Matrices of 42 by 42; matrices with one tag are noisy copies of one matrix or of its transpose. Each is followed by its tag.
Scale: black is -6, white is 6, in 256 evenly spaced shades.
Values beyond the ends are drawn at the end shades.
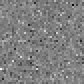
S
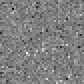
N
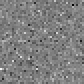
S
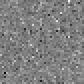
S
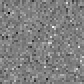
N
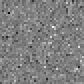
N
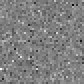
S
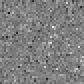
N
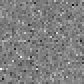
S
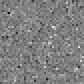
N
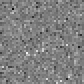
N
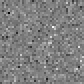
N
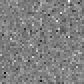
S
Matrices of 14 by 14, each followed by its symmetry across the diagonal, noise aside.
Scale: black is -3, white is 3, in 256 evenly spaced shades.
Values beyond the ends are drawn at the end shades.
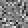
antisymmetric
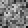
symmetric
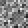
symmetric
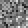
symmetric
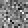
antisymmetric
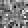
antisymmetric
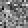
antisymmetric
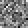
symmetric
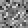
symmetric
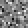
antisymmetric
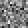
antisymmetric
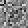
symmetric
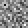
symmetric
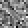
antisymmetric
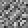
symmetric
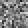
antisymmetric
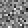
antisymmetric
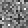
symmetric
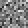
antisymmetric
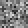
antisymmetric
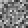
symmetric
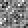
symmetric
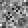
symmetric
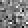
antisymmetric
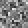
symmetric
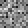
symmetric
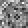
symmetric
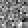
antisymmetric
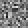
antisymmetric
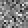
antisymmetric
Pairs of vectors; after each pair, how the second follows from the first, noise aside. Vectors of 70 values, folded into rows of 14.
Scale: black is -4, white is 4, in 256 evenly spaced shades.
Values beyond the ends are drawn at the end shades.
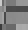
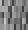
shuffled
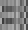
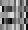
scaled up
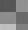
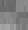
shrunk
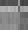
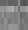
shrunk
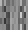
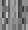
reversed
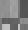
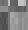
reversed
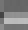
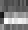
scaled up
